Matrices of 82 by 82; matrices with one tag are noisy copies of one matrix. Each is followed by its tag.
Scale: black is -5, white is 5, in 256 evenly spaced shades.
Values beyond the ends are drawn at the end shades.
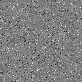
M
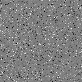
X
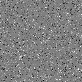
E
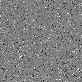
E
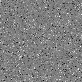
E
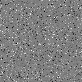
X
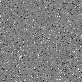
E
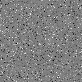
X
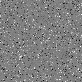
E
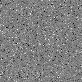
X
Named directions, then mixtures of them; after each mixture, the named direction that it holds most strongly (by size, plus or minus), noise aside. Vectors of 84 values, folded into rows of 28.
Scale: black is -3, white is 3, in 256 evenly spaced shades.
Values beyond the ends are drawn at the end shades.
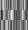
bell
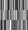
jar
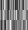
jar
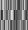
bell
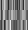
jar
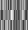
bell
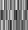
bell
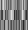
bell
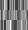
jar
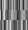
jar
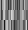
bell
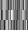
bell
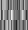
bell
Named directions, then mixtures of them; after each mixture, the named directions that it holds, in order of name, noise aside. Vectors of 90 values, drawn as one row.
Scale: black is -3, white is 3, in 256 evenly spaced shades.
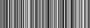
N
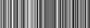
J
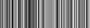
J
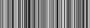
J, N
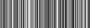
J, N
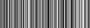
N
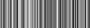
J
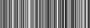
J, N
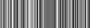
J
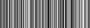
N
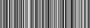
N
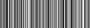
N
